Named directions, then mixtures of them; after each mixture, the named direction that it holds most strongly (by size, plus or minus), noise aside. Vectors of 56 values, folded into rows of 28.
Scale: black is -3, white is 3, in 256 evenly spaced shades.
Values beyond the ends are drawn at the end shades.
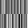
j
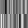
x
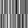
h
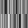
x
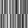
h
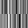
h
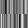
x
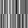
h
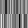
x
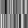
x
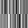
h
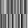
j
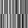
h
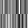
h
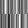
x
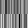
j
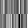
j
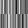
h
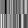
x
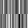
h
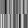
x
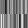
x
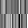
j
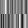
x
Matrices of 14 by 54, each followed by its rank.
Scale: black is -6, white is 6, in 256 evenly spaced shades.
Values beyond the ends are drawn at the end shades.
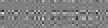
two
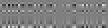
one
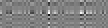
one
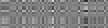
one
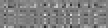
two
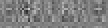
two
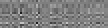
two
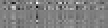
two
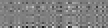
two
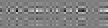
one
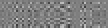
two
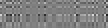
one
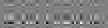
one
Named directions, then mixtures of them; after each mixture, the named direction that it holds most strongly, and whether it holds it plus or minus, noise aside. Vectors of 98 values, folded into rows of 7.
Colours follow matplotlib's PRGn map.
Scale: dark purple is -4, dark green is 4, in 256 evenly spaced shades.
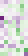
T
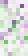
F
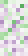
F, minus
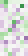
F, minus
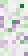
F, minus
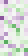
T, plus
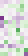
T, plus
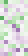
T, minus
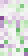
T, plus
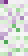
F, plus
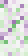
F, plus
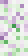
F, plus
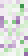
T, plus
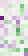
T, plus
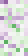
T, plus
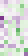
T, plus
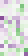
T, plus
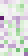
T, plus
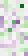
F, minus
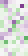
F, plus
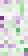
T, plus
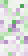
F, minus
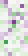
F, plus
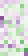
T, plus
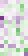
T, plus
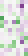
T, minus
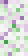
F, plus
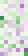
T, minus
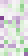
T, plus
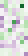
F, minus
